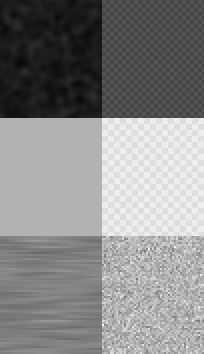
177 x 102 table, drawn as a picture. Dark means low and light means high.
The table splits into 3 rows of 2 panels. Panel 1,1: very low, blotchy, faint in contrast. Panel 1,2: low, checkered, faint in contrast. Panel 2,1: high, flat. Panel 2,2: very high, checkered, faint in contrast. Panel 3,1: middling, streaked across, faint in contrast. Panel 3,2: high, fine-grained.
